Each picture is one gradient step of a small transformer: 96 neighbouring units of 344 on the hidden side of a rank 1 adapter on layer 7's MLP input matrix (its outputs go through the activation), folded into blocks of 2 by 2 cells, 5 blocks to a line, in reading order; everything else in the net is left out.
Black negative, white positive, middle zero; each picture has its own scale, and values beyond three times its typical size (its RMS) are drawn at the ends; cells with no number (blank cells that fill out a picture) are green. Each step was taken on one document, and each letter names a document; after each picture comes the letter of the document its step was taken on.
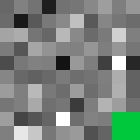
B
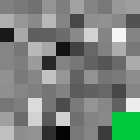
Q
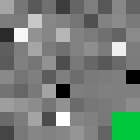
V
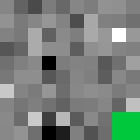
Q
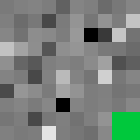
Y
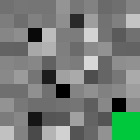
Q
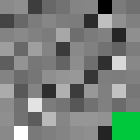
B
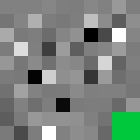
Y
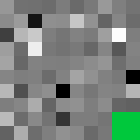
V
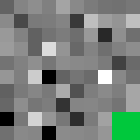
Y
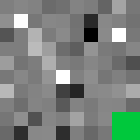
Q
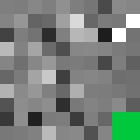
Y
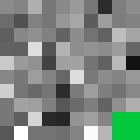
B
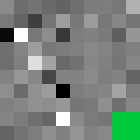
V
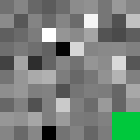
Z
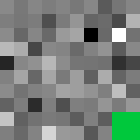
Y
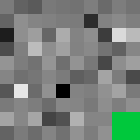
V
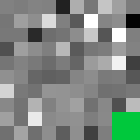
Q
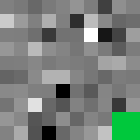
Q
